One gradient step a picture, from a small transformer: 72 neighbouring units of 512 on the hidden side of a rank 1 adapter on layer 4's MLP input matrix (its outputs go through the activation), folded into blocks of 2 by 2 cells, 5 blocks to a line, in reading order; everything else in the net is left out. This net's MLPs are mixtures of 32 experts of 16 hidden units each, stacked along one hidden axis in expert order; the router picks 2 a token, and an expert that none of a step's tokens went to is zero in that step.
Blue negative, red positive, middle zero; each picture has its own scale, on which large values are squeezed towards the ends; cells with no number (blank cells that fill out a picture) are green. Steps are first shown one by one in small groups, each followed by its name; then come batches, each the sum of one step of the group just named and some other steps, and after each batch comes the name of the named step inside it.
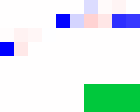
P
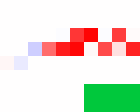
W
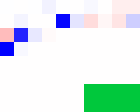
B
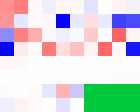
P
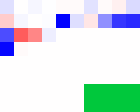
P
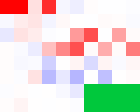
W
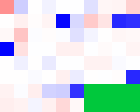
P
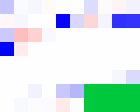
P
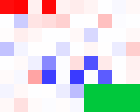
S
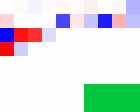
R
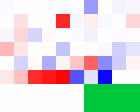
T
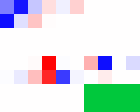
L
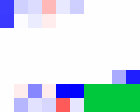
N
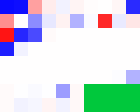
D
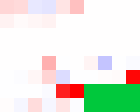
L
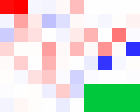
L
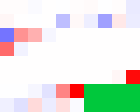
R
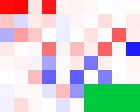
S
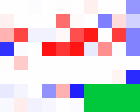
R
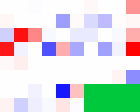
R
